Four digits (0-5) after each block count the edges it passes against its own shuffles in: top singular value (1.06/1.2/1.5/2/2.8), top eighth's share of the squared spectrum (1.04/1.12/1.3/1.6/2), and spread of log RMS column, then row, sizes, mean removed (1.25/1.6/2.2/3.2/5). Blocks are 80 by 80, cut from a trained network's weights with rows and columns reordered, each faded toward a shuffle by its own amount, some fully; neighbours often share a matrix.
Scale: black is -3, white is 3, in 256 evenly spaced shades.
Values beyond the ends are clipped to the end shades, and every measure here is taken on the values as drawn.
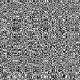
4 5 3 3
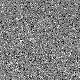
0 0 0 0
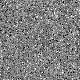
0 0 0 0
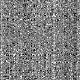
3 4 2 3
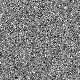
0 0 0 0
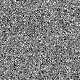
1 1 0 0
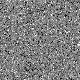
0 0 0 0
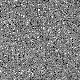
0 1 0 0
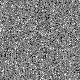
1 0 0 0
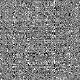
3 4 3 1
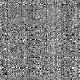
3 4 2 3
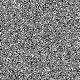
1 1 1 0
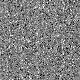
1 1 0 1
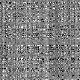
3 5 2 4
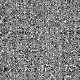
2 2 0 2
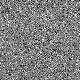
0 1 0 0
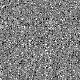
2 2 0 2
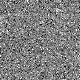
1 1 1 0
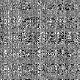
3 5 2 4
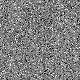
0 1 0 0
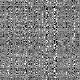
3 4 4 1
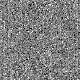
1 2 0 1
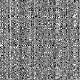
3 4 2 3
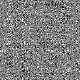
2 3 3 0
